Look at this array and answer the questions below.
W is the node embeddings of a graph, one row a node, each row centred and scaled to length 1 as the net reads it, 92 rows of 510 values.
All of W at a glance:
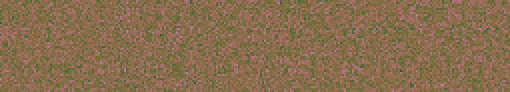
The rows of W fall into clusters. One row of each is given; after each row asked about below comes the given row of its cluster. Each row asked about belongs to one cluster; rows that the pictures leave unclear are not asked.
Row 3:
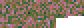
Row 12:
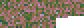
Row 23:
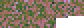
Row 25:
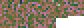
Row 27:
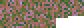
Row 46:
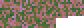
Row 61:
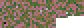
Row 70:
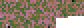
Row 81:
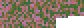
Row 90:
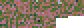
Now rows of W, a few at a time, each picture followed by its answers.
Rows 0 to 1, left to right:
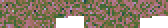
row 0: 3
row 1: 23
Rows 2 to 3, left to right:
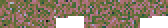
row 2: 12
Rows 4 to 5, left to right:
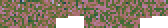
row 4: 25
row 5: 46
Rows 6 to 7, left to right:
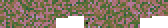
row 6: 27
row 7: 23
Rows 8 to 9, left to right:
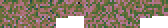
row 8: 90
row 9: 81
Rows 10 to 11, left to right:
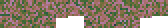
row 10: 23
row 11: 12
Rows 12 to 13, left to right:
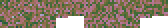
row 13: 81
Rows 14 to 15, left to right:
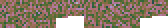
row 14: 3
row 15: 25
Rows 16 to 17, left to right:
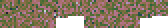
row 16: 12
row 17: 27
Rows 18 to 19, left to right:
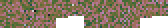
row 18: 27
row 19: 12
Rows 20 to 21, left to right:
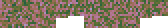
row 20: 81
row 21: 70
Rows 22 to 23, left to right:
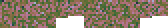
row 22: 25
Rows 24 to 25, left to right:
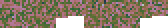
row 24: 46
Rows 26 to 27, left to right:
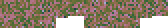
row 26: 70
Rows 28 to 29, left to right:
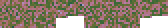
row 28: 61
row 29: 61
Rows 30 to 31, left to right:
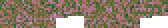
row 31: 81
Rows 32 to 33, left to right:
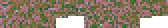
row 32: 81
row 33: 61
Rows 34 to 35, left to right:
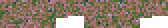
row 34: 3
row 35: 25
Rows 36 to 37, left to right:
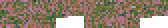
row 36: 3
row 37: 81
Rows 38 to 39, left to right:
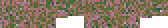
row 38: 61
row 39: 70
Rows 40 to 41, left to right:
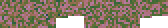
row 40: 25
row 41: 61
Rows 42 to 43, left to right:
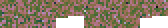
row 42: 90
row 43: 46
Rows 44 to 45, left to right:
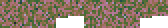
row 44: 25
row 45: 90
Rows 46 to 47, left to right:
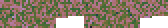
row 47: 23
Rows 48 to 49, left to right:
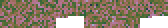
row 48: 12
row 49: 3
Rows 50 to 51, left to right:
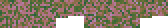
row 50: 90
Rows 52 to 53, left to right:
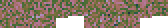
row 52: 27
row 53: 12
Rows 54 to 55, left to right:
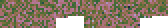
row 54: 12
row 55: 90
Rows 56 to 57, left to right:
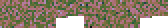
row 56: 61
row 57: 23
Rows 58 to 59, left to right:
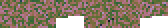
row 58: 25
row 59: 61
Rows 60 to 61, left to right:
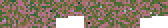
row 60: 90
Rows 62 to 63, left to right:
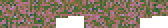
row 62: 90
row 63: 70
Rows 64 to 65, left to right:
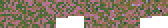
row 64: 23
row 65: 70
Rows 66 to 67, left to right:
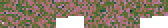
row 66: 23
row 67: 81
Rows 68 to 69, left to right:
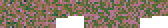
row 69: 70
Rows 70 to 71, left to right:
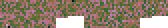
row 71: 70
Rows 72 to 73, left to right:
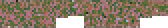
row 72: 70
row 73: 90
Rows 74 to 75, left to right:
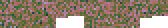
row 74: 23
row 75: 90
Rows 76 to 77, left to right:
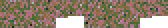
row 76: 70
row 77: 23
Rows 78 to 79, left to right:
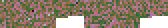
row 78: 27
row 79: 3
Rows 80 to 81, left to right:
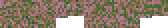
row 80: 61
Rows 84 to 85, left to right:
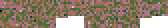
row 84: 46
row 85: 61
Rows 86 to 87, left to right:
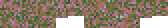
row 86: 46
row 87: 27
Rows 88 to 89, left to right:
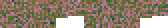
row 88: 3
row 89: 90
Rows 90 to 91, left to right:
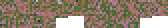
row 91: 23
